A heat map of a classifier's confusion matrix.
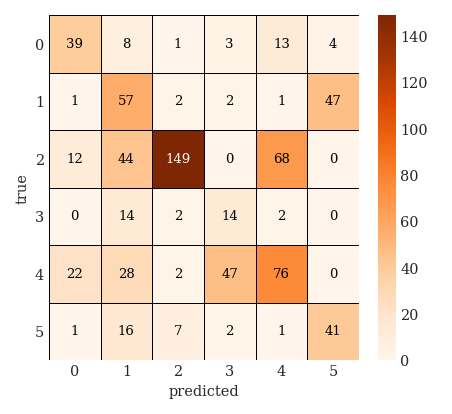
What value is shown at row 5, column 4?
1
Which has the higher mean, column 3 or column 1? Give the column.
1
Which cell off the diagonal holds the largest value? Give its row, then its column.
2, 4
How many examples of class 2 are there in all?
273
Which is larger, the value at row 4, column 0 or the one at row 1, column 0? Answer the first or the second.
the first
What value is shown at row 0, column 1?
8
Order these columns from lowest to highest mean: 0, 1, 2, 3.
3, 0, 2, 1
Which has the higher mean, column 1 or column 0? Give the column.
1
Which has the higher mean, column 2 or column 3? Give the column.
2
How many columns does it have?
6
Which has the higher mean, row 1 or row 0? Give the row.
1
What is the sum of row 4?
175
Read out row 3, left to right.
0 14 2 14 2 0
